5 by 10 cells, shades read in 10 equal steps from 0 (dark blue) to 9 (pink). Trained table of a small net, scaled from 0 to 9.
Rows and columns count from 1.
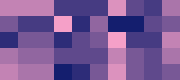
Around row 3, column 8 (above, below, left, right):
0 4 9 2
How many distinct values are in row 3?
6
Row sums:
46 30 37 45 43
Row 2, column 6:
5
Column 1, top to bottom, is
7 4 1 6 7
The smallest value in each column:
1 2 2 0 1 2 0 0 2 4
